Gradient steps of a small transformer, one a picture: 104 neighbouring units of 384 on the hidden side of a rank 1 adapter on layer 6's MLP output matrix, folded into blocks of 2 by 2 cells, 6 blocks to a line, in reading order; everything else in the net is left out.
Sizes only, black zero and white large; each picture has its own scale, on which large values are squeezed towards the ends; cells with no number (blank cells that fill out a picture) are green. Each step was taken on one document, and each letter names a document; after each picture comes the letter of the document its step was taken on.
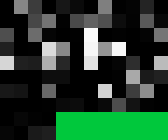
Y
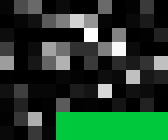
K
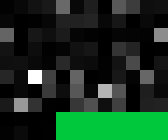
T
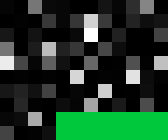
K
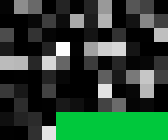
Y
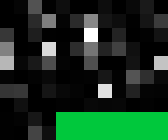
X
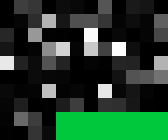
Y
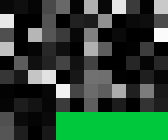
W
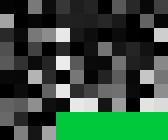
T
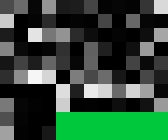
W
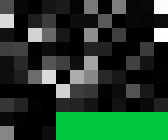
W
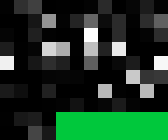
Y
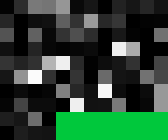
T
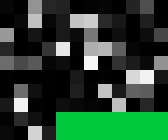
K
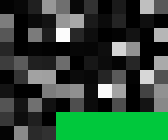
T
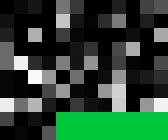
T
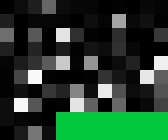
T
